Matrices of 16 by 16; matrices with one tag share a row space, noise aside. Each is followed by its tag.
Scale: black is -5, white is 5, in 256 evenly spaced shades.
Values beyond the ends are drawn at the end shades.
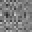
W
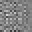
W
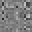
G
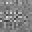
W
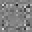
G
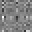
G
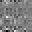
W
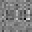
G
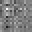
W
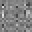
G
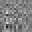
W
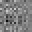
W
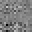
W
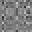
G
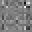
G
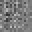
W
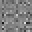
G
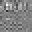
W
